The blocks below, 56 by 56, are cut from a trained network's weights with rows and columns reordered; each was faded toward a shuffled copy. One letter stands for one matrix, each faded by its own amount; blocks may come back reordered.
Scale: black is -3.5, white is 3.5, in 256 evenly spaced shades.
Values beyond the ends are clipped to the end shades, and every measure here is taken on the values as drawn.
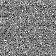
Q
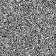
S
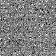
Q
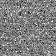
Q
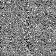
Q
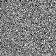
S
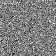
S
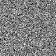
S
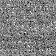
Q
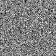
S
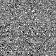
Q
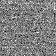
Q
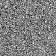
S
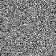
S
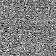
Q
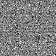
Q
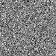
S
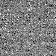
Q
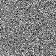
S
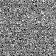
Q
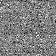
Q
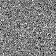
S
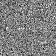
S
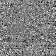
Q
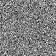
S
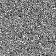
S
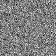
S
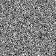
S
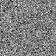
S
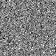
S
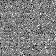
Q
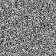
S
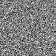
S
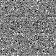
Q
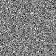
S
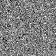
S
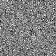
S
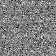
Q
